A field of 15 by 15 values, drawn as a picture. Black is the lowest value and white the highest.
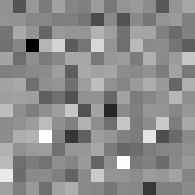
Slope: none. Odd rows or columns: none. Histogram: heavy tails on both sides. Grain: fine.
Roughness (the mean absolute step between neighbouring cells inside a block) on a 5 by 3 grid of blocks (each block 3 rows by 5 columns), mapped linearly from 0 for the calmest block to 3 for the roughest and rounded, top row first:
010 / 211 / 030 / 122 / 120
